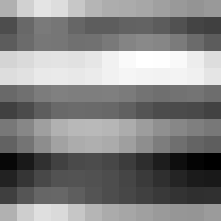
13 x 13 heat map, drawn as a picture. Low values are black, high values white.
There are no lone odd cells. The bottom right is the ninth with the lowest average. Stripes running across repeat 3 times from top to bottom.
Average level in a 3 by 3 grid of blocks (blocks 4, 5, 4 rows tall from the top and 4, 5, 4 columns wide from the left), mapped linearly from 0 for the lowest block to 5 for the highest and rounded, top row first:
5 5 4 | 4 5 4 | 2 2 0
